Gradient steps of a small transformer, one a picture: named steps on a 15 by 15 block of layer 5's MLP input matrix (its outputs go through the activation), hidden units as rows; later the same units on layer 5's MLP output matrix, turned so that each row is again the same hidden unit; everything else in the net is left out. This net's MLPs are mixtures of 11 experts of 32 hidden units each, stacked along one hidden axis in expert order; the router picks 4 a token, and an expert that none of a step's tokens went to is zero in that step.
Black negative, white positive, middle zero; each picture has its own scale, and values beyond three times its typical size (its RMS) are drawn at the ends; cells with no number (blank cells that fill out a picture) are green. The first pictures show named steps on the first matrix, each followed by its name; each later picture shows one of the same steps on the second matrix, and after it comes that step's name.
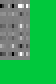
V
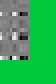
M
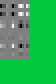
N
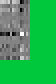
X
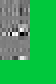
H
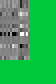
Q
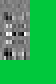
Q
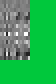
Q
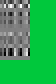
N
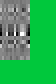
H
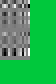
N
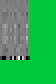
M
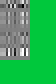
V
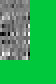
Q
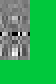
X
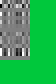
N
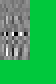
X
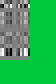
V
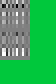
N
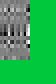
H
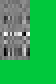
X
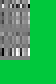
V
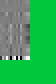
M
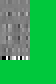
M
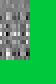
Q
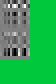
N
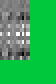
Q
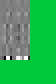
M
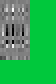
H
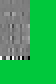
M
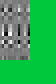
H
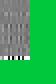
M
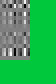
N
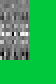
Q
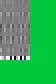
M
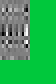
H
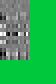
Q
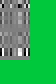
V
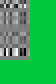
V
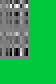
N
